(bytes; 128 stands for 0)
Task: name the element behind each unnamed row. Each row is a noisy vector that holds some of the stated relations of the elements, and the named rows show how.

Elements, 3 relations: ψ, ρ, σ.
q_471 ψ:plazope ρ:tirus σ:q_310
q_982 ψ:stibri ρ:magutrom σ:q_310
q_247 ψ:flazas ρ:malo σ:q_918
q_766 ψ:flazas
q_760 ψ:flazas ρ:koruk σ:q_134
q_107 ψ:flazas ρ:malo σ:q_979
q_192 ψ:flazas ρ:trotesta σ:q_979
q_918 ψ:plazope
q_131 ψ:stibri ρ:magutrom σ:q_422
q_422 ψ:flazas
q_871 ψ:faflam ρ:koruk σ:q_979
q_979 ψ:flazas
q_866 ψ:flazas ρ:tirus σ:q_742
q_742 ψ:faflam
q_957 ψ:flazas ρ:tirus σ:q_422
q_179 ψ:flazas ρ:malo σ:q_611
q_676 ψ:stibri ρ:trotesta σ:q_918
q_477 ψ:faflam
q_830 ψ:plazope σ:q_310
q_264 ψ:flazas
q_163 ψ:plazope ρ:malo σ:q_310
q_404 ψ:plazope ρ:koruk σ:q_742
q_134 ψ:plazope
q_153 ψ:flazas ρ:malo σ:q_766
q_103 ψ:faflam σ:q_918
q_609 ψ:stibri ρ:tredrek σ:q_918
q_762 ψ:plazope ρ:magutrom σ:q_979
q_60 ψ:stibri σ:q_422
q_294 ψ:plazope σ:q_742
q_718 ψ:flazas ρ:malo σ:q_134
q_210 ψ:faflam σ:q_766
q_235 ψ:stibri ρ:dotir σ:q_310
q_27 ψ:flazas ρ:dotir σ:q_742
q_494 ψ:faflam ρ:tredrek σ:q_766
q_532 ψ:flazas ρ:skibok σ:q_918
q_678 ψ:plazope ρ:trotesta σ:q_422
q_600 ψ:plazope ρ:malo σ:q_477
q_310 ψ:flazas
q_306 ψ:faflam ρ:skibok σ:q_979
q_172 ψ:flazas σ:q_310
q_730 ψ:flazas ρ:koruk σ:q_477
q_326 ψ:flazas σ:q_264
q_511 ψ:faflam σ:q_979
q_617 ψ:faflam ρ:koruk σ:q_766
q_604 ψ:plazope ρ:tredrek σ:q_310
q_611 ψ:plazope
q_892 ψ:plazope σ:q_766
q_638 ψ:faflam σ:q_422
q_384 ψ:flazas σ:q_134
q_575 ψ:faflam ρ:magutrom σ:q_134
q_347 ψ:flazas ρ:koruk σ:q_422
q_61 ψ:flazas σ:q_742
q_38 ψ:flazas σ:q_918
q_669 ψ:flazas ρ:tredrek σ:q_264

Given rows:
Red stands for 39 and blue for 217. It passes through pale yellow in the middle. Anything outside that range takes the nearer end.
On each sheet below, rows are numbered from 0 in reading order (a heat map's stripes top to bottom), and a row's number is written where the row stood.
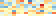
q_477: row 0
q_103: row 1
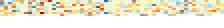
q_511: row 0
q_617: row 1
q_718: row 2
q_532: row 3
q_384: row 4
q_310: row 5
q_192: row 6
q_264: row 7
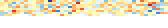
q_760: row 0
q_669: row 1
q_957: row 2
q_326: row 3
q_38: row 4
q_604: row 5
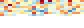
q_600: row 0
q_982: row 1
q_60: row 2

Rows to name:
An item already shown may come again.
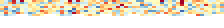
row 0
q_982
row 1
q_347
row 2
q_131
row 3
q_957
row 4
q_163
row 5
q_575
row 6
q_609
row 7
q_892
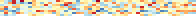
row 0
q_982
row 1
q_153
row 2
q_604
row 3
q_235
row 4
q_638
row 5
q_471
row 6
q_247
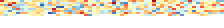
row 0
q_604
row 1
q_27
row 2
q_494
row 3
q_294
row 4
q_871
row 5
q_60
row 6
q_762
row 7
q_247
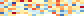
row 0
q_617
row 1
q_678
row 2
q_404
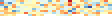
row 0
q_511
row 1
q_172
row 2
q_60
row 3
q_210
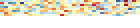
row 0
q_306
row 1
q_866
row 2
q_107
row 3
q_604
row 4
q_676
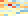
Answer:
q_830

